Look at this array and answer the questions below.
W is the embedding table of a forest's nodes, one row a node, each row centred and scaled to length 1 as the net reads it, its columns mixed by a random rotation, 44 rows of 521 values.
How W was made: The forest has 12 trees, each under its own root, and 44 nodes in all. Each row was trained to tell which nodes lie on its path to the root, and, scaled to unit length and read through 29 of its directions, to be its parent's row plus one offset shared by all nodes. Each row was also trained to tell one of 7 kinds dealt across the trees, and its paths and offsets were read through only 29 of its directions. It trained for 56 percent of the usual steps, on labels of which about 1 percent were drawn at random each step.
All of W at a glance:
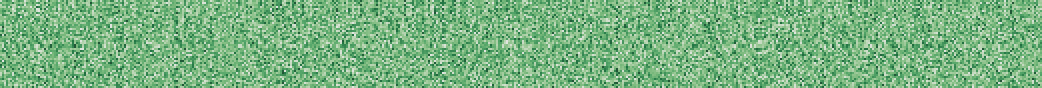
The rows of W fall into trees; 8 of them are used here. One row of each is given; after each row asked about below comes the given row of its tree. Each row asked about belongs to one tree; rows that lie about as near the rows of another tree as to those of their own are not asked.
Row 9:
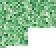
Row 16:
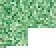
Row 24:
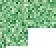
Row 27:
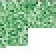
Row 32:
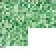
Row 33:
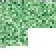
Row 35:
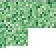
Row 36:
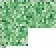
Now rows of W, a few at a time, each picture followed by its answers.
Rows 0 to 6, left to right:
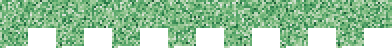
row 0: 24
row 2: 24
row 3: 27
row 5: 16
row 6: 33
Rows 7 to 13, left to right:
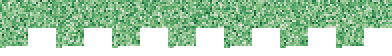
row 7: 24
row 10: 9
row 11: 33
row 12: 9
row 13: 36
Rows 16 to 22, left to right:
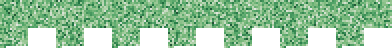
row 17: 32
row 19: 16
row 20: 33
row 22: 36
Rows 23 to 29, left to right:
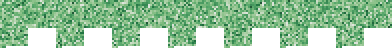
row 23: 36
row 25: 16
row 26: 9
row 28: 9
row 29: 33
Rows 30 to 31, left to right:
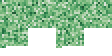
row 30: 27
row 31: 33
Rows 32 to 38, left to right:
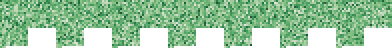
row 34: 16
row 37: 36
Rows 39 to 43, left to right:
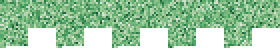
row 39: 32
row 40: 9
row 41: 35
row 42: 27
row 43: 16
